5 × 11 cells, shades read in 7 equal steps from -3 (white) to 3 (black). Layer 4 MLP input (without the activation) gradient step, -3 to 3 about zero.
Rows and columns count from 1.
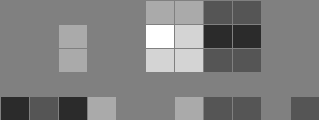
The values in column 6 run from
-3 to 0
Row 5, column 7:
-1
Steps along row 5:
down up down up same down up same down up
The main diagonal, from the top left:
0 0 -1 0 0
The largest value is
2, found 4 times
